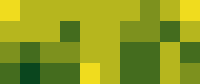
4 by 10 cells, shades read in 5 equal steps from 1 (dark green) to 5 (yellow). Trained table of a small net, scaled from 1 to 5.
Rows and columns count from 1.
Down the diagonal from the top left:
5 4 3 2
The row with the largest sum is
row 1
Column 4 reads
4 2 3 2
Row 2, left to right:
4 4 4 2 4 4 3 3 2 4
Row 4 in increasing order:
1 2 2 2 2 2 3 4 4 5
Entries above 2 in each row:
10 8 6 4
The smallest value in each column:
2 1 2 2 4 4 2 2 2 2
